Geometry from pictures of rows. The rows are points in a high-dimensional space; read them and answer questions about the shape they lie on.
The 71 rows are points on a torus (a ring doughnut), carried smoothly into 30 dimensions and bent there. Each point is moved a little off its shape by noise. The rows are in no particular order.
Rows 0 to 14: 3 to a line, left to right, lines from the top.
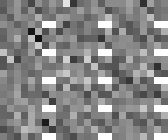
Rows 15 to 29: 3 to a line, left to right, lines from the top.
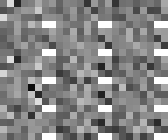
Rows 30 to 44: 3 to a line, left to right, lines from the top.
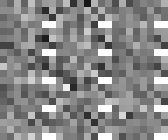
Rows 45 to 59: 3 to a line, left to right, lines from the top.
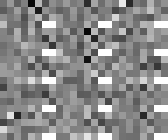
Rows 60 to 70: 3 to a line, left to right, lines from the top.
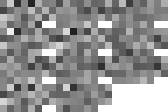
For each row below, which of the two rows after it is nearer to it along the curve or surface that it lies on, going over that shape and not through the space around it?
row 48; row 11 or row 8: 8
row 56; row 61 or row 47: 47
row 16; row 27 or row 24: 27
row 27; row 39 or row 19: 39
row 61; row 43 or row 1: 1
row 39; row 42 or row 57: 42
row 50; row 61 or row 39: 61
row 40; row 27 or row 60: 60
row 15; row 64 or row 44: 64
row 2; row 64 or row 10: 64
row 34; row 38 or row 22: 22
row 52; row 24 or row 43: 24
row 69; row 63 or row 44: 63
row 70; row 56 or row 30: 56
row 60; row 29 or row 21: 21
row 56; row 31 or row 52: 52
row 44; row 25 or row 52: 52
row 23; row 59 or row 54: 59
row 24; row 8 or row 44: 8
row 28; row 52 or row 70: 52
